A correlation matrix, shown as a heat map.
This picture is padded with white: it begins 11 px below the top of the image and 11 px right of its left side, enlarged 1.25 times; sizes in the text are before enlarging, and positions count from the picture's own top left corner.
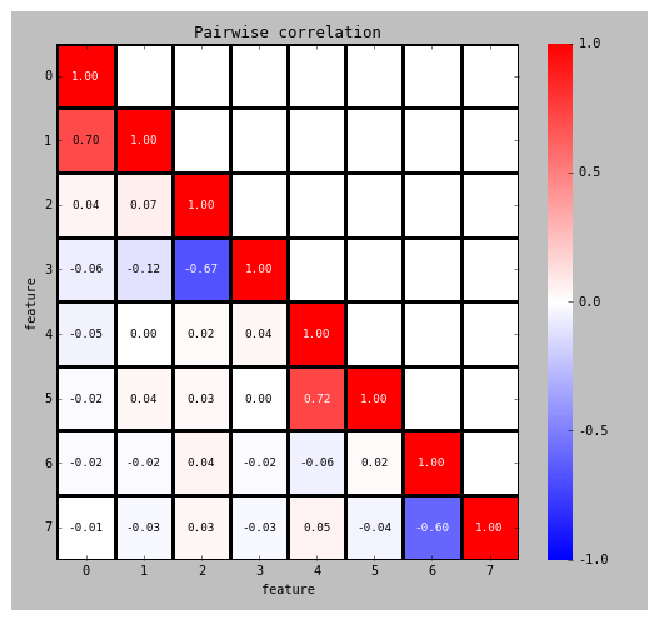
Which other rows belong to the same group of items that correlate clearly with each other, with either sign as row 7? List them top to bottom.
6
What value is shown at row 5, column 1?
0.04
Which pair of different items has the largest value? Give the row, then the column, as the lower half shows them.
5, 4
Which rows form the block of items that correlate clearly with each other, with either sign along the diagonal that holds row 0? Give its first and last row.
0 to 1
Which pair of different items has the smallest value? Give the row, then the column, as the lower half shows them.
3, 2
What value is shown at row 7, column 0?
-0.01
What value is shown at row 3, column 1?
-0.12
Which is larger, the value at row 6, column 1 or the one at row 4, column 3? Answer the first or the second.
the second
